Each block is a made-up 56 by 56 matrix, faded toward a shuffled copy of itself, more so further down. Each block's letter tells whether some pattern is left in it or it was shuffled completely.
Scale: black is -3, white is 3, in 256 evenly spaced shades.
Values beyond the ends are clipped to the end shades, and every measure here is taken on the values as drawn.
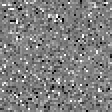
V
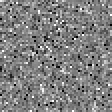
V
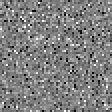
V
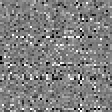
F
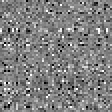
F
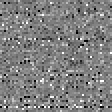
F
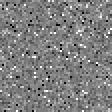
V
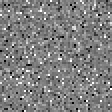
V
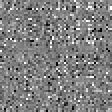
F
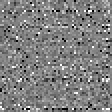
F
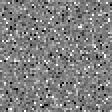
V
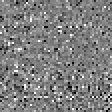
F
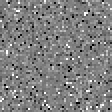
V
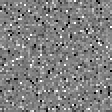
V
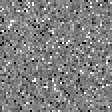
V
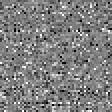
F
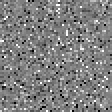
V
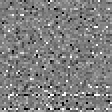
F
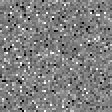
V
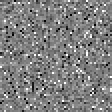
V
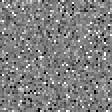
V
